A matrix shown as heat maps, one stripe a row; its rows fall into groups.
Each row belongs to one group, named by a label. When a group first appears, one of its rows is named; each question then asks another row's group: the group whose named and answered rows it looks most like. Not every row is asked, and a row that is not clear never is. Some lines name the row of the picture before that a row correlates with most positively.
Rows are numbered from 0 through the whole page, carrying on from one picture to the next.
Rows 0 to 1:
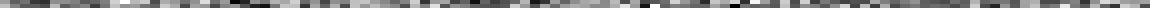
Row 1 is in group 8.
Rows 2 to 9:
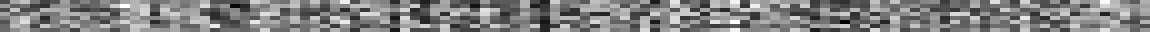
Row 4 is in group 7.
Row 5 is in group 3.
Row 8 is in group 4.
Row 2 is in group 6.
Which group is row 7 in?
6
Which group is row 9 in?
6
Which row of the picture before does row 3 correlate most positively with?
0
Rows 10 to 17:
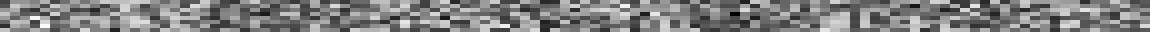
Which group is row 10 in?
4
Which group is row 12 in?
7
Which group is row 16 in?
4
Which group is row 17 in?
3
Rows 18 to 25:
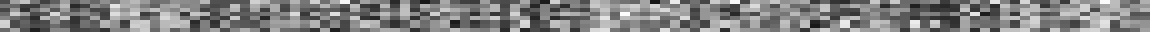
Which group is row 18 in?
6
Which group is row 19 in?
7
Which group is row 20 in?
7
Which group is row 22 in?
7
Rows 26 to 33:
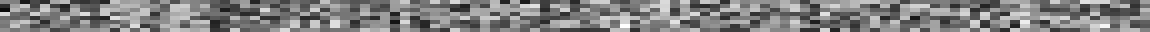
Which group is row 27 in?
4
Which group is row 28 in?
4
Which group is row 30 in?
7
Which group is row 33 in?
3
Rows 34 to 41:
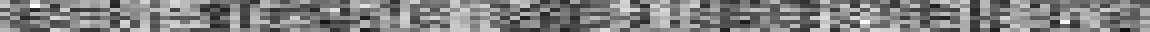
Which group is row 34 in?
3
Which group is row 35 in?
3
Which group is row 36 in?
7
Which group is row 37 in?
3
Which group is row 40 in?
3
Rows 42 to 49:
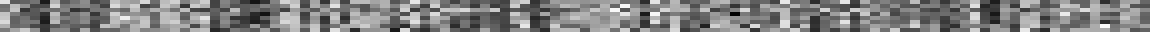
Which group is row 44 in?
7
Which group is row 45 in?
8
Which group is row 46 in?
8
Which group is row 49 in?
6
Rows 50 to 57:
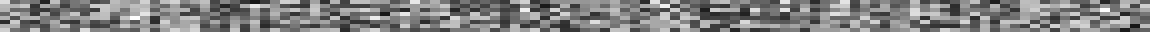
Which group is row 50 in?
8
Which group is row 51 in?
4
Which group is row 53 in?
4
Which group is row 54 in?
3
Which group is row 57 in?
3
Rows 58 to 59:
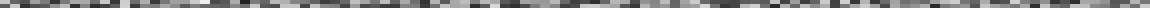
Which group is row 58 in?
3
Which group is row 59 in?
7
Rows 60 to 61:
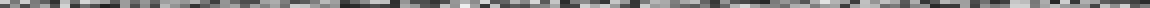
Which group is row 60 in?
3
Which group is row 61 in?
7
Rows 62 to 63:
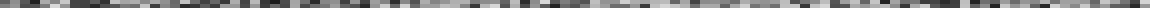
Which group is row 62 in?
7
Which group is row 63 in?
7
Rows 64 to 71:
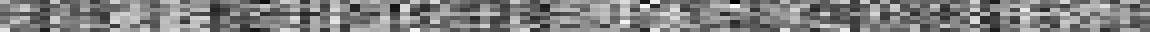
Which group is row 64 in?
8
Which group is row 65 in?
6
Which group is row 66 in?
6
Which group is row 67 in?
7
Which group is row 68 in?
6
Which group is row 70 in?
3
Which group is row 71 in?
8
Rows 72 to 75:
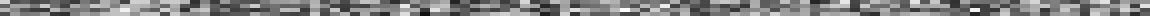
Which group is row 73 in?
4
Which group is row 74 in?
8
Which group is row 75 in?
4
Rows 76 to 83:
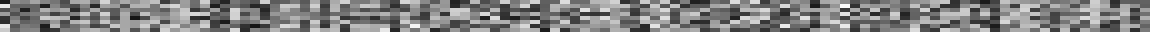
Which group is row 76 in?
4
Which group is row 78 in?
7
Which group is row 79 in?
3
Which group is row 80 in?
7
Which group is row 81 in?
4
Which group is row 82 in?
8
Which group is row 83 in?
3
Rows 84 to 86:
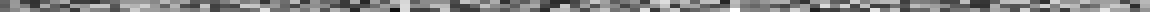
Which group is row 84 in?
7
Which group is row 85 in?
4
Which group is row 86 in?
6
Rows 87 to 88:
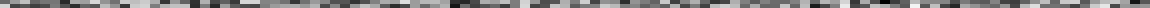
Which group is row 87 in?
4
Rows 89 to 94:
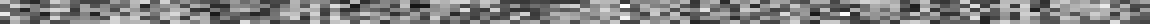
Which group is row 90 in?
6
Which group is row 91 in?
7
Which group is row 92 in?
8
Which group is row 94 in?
4
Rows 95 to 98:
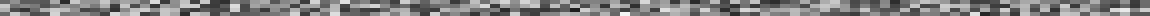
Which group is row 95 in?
4
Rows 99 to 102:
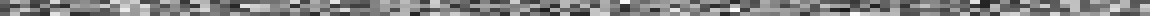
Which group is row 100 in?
4
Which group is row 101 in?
6
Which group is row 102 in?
7
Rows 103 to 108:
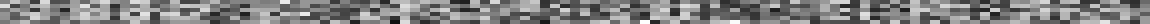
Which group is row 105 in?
4
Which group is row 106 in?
3
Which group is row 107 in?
3
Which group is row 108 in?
6
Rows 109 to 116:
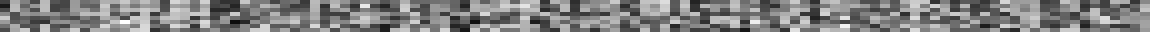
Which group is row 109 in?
4
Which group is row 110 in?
4
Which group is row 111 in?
4
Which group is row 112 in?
3
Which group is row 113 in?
8
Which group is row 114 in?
8
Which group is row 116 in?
4
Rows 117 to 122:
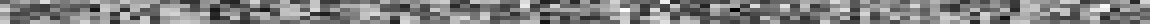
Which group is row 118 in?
8
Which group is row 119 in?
8
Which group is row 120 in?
3
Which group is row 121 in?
3
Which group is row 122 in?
3
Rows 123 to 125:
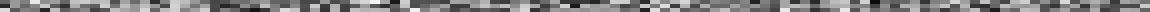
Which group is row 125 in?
8
